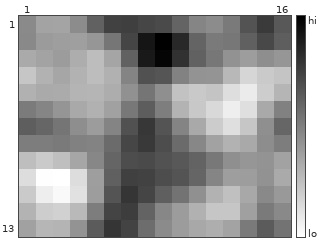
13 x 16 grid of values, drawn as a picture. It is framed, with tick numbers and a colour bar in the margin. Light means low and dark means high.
Grain: blotchy. Histogram: bell-shaped. Lone odd cells: none. Calmest part: top left. Ninth with the lowest average: bottom left. Roughest part: top middle.
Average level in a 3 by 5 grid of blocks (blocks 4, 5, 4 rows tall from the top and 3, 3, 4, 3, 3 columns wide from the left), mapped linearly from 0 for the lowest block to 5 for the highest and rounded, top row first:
2 2 5 3 3 | 2 2 4 1 2 | 0 3 4 2 2
